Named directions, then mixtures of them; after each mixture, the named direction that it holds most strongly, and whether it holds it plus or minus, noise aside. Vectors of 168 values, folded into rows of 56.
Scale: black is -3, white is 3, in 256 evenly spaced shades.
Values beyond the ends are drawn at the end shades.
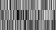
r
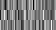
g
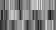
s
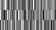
g, minus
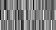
g, plus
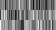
s, minus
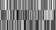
r, plus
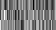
g, plus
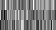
g, minus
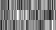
r, minus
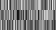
r, plus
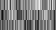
r, plus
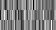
g, plus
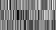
r, plus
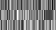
r, minus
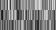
r, plus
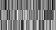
r, minus
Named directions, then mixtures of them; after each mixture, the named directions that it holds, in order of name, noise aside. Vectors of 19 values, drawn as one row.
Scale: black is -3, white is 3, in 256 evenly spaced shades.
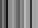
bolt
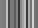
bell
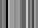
bell, bolt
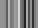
bell, bolt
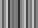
bell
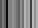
bolt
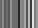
bell, bolt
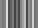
bell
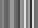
bell, bolt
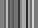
bell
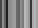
bolt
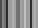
bolt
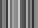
bell
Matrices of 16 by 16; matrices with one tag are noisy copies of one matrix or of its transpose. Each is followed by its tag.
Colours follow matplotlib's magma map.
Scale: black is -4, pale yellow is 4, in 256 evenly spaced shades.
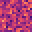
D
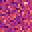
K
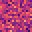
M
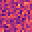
K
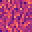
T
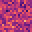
M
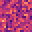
D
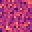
T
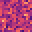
D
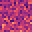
K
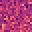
K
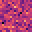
M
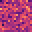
T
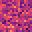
M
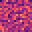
T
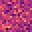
M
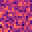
D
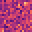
K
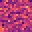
T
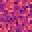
D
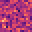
D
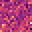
K
